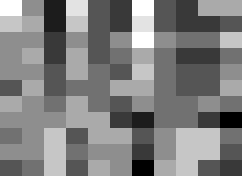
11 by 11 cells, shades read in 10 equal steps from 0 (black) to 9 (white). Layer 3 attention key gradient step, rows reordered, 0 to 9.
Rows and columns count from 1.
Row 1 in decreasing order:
9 9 8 6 6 5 3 3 2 2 1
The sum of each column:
57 57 42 58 47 43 56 47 45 44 44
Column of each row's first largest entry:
1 7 7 2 7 2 1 4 3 3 3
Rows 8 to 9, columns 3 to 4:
5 6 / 7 3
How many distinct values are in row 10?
5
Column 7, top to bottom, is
9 8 9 6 7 6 5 1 3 2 0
